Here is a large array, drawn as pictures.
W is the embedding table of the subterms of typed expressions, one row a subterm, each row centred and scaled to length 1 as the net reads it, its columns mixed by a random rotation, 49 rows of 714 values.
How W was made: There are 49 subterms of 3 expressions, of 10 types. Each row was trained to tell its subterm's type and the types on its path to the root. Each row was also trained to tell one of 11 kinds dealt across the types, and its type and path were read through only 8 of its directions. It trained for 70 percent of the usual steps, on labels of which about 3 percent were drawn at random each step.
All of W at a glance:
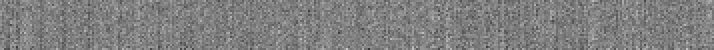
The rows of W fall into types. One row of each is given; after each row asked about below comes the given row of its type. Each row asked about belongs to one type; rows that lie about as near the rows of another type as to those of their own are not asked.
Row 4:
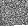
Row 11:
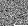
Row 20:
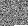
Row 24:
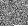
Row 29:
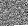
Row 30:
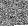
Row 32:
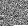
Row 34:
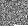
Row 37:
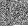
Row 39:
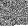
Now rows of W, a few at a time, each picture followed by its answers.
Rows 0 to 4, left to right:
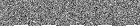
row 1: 39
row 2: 11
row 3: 24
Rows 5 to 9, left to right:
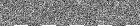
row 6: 29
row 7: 34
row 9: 32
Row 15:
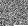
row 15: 11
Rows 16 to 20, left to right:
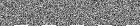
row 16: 30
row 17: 24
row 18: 39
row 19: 11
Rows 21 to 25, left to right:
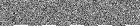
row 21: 39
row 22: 24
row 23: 34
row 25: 32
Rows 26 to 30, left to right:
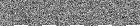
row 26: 30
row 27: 4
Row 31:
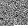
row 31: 29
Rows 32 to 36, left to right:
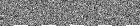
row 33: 32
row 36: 29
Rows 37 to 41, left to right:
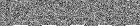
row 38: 30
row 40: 11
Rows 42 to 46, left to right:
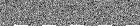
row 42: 34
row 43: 4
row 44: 34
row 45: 39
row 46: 11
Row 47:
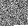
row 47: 30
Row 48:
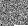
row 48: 34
